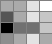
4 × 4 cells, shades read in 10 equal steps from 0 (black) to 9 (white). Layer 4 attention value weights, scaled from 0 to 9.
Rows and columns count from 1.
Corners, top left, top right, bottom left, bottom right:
6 9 5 6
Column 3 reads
8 8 4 8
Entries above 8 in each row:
1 0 0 0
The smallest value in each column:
0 4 4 6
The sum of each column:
14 22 28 29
